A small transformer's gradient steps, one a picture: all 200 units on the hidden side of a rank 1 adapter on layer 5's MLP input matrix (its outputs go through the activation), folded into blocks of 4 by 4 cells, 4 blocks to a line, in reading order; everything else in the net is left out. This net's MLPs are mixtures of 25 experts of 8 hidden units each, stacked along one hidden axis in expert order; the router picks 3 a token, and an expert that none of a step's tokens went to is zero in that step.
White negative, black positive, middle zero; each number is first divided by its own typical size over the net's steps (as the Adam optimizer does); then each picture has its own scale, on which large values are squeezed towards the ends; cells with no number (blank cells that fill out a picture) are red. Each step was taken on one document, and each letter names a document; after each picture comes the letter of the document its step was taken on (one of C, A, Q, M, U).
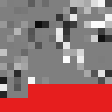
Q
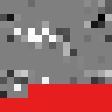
Q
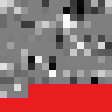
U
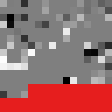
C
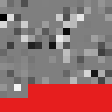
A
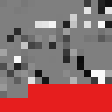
Q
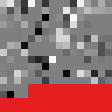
U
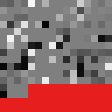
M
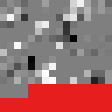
U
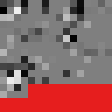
U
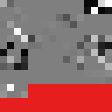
M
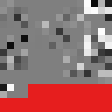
M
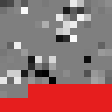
U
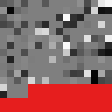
A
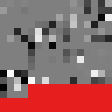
Q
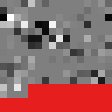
A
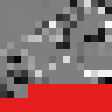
Q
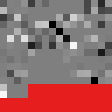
A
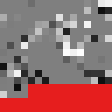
Q
